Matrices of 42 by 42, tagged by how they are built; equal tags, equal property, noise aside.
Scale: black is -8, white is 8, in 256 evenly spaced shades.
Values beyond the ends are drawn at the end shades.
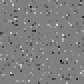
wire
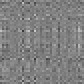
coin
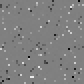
wire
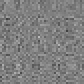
coin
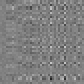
coin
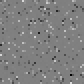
wire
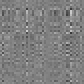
coin
